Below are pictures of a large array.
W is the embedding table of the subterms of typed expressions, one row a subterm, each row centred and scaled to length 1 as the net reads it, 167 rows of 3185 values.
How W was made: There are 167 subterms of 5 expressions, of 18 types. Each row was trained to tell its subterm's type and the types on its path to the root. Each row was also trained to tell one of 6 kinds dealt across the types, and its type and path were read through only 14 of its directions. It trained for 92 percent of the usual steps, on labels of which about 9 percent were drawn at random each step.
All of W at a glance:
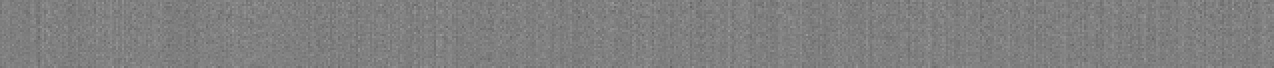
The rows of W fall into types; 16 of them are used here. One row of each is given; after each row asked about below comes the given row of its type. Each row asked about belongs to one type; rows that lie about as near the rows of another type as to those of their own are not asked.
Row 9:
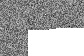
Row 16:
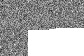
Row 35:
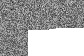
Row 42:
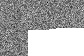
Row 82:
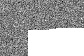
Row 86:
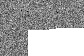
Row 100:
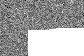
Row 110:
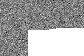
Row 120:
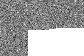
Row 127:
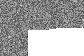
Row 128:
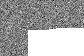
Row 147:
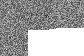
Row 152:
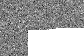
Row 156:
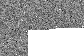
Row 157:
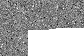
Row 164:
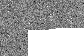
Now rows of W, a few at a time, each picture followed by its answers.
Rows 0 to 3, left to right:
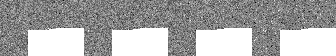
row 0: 100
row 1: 147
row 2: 86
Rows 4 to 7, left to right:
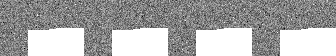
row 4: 16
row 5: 110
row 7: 9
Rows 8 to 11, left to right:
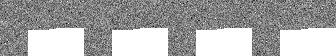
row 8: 16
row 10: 120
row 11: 9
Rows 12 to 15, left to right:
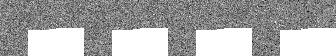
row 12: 120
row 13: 82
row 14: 35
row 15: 42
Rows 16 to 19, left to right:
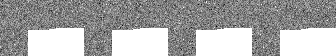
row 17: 42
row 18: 128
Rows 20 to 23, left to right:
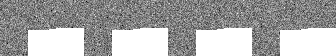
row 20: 9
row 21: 147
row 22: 147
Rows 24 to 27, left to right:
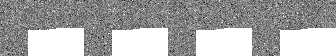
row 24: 128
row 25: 152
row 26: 86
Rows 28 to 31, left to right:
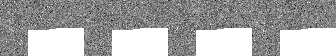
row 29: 120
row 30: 152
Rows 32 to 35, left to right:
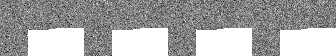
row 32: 164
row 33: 120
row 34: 164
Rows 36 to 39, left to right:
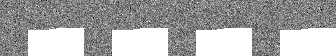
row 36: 127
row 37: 127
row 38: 157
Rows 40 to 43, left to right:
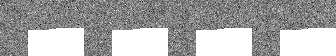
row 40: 86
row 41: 120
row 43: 42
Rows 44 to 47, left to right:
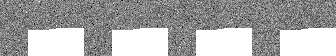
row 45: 120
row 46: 147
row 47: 156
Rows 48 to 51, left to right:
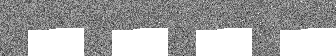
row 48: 9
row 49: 35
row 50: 120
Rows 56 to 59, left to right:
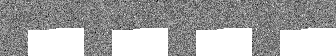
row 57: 156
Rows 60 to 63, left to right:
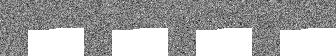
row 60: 147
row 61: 152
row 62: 35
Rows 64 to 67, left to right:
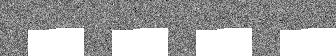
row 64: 86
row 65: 100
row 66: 100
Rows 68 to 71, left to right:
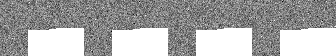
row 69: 164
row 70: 147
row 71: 156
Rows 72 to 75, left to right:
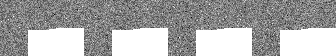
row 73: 100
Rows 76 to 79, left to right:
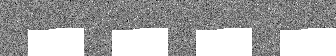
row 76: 157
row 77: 157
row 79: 152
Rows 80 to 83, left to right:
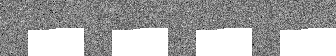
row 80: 164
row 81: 42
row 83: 42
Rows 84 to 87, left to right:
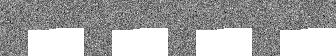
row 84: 120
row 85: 152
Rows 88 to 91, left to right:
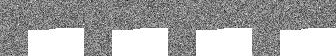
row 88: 35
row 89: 110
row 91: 35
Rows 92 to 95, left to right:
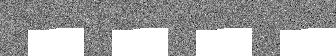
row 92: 9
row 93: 42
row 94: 35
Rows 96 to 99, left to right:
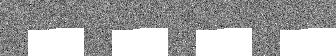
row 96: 35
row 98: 16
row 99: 86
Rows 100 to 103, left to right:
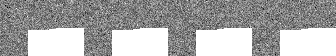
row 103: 16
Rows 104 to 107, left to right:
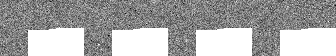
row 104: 164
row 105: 100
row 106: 100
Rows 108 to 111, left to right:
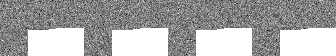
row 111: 9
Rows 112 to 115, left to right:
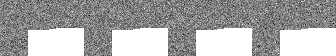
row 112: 35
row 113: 127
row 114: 152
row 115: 16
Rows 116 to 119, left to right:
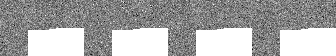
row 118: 152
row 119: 82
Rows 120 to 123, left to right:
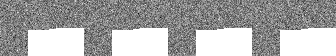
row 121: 147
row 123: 156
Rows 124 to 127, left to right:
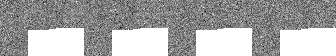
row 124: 164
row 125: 147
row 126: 16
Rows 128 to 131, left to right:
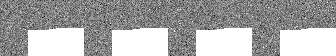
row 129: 35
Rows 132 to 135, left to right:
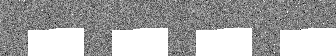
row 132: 157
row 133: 100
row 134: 42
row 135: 110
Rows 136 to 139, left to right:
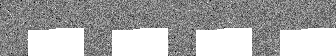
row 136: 164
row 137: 9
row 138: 100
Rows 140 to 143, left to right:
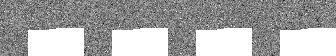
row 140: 128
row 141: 16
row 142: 120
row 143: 157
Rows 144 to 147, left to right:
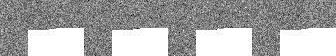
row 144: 157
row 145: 9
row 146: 100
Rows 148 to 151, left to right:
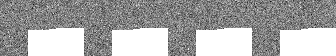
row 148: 86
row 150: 9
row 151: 42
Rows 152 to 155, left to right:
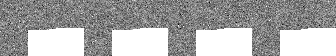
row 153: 82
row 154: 110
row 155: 164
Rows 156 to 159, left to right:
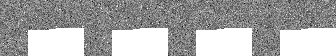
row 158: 164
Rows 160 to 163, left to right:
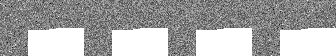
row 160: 82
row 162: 110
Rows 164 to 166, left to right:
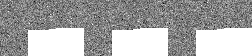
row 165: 110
